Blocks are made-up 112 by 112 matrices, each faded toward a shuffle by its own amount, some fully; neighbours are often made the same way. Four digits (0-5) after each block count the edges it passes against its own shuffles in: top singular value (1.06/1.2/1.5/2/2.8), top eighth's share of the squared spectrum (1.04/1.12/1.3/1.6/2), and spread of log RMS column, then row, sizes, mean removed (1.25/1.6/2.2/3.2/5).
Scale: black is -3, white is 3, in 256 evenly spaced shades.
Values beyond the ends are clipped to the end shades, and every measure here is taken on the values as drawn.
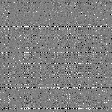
5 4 2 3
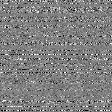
2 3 0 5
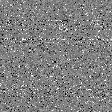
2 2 0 3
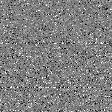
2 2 0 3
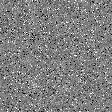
1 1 0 0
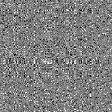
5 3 3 2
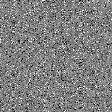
4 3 2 1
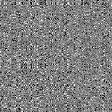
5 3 3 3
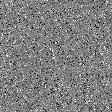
1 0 0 0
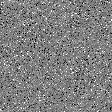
1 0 0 0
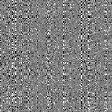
5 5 4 3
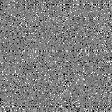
4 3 1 2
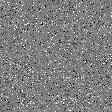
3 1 0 0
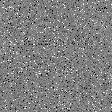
3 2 0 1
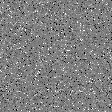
2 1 0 0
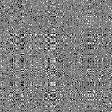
5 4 3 3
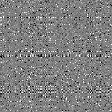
5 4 3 3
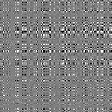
5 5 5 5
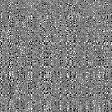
5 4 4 3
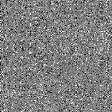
4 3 2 1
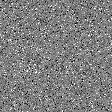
2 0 0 0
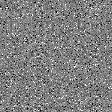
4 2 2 1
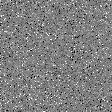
1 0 0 0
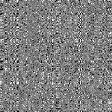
5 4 3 2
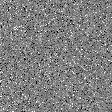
2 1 0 0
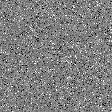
2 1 0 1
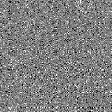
4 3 2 2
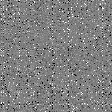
4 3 2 1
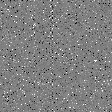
3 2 1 0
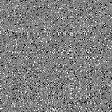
4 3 1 2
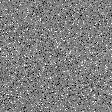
0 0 0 0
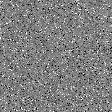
3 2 0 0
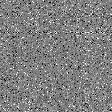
4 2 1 1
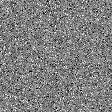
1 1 0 0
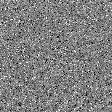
2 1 0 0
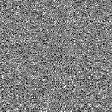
4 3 2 2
